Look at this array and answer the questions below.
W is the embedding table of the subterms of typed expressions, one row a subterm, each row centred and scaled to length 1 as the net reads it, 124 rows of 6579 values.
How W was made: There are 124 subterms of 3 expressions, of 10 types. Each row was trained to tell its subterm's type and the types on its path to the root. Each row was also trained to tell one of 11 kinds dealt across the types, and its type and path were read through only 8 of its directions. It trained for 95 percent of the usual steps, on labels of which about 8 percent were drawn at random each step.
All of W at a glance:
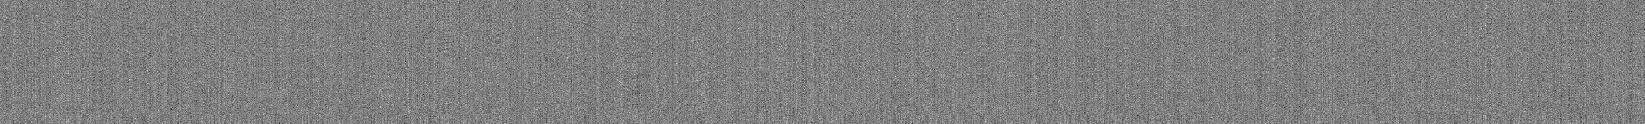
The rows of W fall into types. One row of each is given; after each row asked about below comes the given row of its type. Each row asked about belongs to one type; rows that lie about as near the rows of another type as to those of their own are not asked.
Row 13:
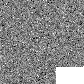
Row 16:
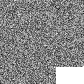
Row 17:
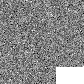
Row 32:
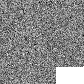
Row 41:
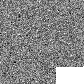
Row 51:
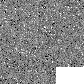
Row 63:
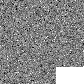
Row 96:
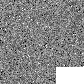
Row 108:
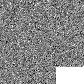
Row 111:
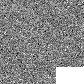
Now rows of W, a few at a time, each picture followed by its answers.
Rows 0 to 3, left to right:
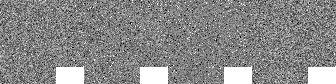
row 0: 13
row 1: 16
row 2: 96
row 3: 32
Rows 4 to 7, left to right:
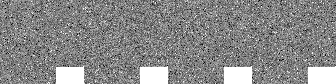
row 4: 111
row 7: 32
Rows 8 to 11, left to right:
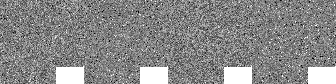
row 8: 41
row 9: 63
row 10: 111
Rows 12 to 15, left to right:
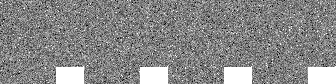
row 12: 17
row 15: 16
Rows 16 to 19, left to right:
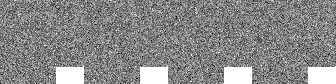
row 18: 13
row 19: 16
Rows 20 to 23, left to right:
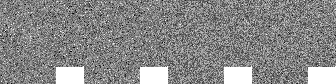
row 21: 41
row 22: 108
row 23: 111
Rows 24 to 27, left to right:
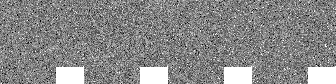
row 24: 13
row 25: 41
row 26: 51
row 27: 32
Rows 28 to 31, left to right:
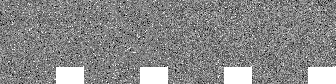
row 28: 111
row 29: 111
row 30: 16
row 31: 51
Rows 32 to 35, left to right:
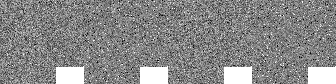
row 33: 13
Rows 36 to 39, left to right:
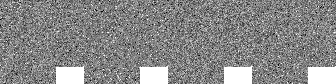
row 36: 108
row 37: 63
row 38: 63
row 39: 16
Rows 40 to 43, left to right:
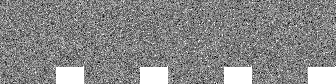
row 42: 108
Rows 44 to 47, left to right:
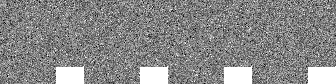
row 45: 108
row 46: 63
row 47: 32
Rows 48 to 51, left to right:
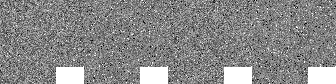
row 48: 96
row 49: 16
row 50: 16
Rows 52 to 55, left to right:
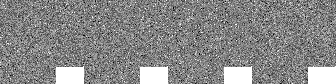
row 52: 41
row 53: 108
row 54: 17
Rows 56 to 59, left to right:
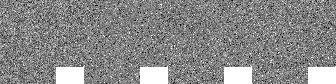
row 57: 63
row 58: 17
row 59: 32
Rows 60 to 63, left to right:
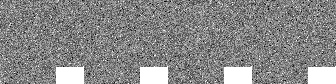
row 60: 41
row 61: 41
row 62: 51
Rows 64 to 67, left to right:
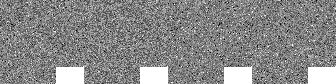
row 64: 13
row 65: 63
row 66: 111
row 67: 13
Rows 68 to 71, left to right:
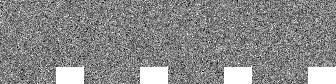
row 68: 51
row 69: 32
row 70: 13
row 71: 108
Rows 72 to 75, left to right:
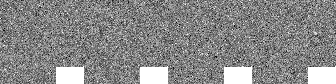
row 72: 17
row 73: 51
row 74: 41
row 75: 41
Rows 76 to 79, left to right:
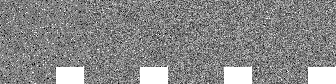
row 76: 96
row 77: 41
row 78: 16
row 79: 17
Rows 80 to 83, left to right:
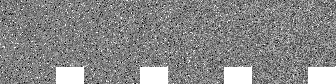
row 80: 17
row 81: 63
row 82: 63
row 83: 51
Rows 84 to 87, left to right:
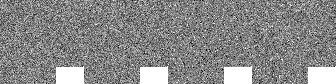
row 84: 41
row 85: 111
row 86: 108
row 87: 96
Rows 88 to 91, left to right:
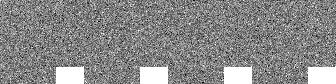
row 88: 51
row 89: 17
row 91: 108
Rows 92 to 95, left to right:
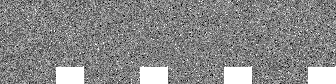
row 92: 51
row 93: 108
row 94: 96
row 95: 51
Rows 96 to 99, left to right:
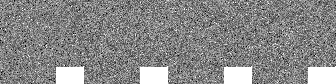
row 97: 16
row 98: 32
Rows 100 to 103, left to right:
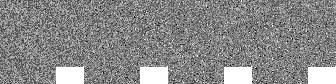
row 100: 108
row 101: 63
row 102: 17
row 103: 13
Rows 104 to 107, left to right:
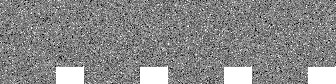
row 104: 108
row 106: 108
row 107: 16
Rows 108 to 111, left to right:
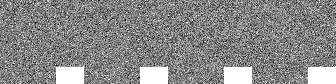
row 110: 16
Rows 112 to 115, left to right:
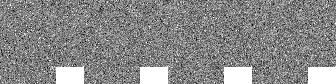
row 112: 16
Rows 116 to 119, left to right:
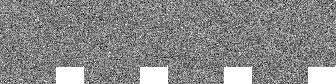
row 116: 111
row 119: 51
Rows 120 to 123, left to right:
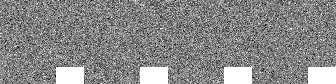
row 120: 13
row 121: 51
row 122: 13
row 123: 96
